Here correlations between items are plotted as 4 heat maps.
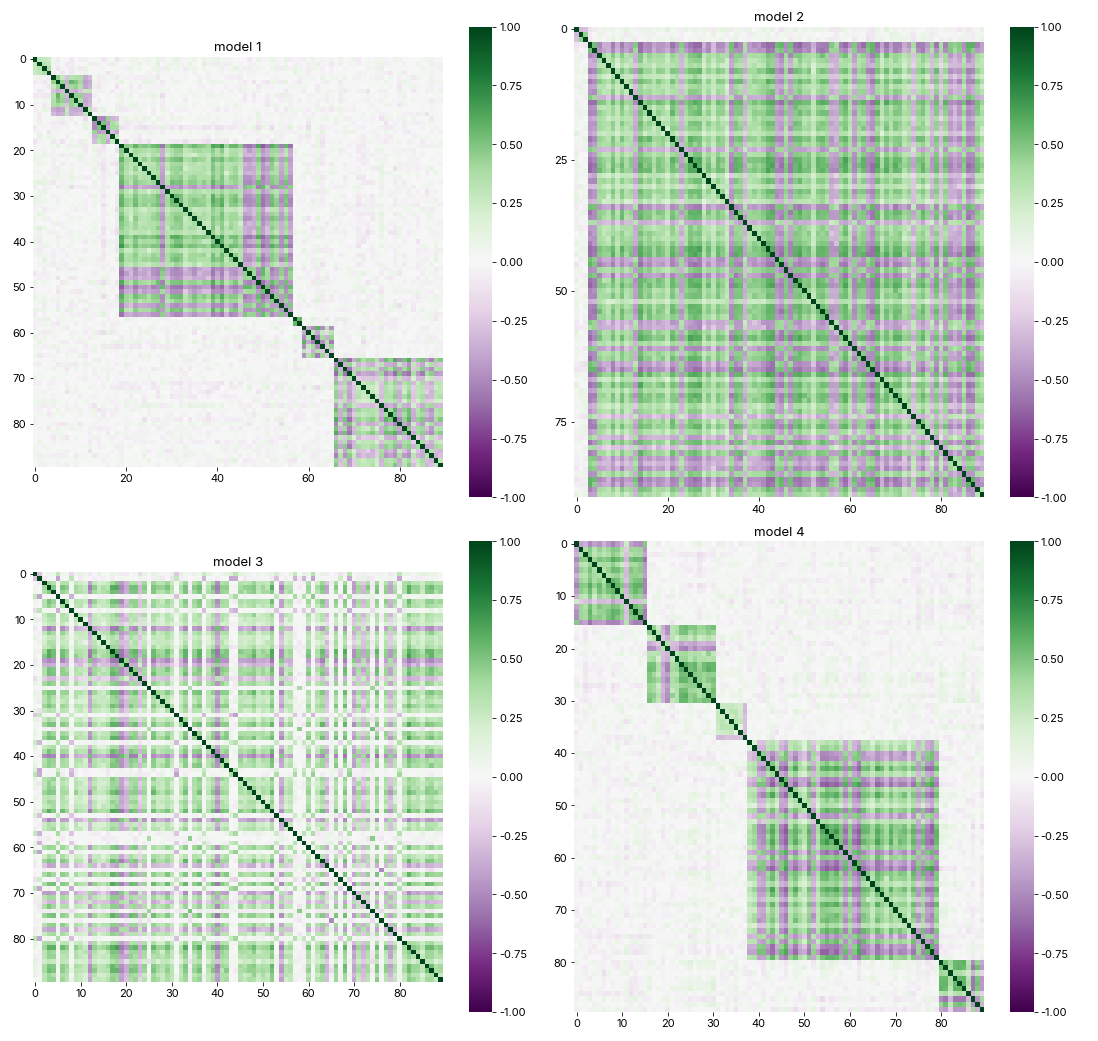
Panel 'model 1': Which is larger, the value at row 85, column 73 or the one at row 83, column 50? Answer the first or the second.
the first
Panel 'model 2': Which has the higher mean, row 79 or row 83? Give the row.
79
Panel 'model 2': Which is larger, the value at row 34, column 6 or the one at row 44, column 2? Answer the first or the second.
the second
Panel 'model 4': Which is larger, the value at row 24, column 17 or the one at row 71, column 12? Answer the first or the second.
the first
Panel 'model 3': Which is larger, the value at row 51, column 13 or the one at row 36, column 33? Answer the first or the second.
the second
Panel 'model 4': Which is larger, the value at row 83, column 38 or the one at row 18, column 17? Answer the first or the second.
the second
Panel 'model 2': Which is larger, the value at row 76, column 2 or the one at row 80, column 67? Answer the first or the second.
the first
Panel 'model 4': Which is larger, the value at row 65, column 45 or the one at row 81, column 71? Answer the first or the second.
the second
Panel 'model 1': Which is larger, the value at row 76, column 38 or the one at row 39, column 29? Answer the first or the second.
the second
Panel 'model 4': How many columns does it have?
90
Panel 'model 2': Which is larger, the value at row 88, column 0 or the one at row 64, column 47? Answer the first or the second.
the second
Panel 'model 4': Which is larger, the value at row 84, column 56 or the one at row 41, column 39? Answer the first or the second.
the first
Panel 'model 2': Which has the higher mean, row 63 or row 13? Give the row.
63
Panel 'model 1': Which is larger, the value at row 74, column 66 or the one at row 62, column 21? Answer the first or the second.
the first
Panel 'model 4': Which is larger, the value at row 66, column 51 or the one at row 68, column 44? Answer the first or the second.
the first
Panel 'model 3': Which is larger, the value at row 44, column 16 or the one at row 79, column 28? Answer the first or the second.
the second
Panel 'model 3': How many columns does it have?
90
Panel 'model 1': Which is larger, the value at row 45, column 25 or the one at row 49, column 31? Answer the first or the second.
the second
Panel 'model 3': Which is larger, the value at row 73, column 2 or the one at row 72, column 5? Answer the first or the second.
the first
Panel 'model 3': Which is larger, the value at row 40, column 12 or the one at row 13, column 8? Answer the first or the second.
the first
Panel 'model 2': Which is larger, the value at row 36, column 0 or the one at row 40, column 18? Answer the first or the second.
the second
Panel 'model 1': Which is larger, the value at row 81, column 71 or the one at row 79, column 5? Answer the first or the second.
the first
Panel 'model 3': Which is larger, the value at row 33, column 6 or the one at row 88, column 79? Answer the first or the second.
the first
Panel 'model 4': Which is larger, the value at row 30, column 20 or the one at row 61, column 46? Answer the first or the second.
the second
